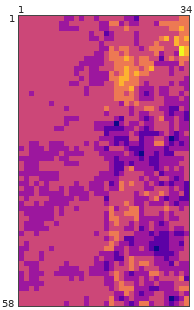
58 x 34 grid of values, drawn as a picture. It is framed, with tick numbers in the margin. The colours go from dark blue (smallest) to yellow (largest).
Grain: blotchy. Stripes: none. Mirror symmetry: none. Seam: vertical, 50% of the way across, the left part calmer. Calmest part: top left.
